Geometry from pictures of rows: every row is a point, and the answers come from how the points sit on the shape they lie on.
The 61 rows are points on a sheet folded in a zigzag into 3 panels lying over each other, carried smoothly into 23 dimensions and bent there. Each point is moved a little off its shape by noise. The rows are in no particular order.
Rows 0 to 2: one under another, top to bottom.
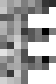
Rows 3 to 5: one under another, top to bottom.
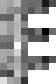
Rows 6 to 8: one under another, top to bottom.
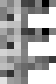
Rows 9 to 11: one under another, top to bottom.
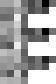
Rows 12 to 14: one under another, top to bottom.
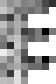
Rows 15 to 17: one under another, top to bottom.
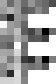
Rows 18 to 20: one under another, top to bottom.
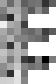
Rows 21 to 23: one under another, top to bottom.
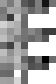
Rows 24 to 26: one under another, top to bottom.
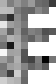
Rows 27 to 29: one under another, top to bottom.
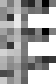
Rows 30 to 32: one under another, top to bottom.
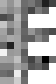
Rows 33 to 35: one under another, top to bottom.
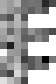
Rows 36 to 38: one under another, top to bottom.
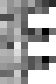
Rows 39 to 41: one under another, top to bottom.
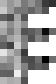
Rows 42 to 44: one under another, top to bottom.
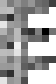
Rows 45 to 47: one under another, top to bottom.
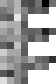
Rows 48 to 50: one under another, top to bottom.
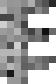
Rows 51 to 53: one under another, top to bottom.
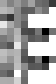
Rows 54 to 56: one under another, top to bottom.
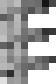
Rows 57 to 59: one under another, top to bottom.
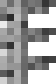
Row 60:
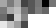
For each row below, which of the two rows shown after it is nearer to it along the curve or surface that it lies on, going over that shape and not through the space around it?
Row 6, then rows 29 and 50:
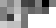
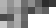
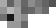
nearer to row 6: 29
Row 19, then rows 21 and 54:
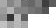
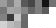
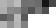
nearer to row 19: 54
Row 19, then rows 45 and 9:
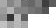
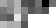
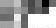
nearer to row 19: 9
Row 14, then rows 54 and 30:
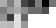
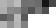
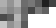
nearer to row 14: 54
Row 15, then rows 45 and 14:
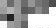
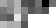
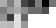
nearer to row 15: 45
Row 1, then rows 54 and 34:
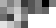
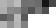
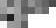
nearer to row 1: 34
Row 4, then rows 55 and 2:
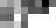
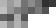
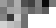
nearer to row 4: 2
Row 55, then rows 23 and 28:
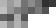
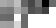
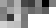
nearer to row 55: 23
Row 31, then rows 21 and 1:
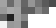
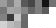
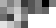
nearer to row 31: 1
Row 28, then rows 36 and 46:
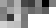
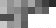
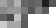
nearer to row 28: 46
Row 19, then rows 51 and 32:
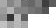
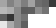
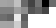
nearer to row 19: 32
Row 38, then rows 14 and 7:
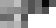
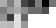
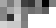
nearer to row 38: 14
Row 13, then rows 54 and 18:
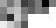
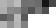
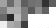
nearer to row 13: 18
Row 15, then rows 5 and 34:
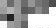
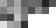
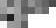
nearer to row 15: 34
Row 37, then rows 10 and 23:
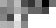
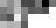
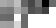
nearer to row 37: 23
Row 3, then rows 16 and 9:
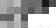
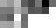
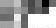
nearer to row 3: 9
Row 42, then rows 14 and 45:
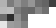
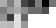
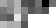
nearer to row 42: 45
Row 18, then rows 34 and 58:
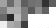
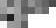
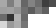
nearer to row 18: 34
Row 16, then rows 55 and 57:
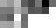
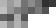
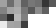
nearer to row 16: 55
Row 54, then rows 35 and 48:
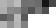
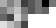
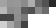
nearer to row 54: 48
